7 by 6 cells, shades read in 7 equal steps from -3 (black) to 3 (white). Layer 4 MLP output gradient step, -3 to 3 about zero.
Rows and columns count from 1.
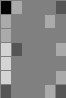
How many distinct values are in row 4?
4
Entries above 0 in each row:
1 2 1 2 1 2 1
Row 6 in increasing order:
0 0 0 0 1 2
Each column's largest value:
2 1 0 0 1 1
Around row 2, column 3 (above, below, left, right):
0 0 0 0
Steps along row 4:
down up same same up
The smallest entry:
-3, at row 1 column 1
